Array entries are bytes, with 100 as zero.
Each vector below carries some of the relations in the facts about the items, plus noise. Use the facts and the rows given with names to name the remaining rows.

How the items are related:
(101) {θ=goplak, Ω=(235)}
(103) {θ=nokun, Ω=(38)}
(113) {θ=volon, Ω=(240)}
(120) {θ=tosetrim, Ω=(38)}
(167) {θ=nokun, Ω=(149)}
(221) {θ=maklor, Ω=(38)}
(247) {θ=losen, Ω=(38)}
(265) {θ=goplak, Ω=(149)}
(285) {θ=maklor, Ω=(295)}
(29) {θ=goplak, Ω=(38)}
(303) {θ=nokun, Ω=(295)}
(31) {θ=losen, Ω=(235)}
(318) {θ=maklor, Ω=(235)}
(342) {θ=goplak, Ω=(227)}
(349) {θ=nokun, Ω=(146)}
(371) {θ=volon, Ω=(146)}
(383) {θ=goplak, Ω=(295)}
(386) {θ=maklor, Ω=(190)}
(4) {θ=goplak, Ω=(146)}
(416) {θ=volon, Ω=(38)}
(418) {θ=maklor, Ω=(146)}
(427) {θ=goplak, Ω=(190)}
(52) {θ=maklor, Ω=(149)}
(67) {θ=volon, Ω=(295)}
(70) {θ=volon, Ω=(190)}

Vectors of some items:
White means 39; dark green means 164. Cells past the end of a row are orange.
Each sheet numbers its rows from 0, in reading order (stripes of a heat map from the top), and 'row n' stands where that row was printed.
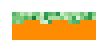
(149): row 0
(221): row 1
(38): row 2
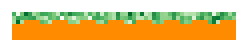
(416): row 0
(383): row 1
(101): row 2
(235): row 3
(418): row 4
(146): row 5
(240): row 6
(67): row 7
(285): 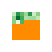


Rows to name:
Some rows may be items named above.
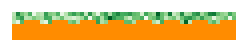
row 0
(52)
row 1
(52)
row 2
(29)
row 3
(303)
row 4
(383)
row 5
(418)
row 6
(371)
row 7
(4)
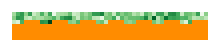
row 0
(318)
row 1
(31)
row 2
(190)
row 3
(265)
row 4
(149)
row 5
(349)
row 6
(386)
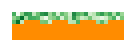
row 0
(113)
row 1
(265)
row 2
(221)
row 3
(29)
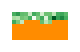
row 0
(383)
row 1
(167)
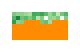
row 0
(295)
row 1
(427)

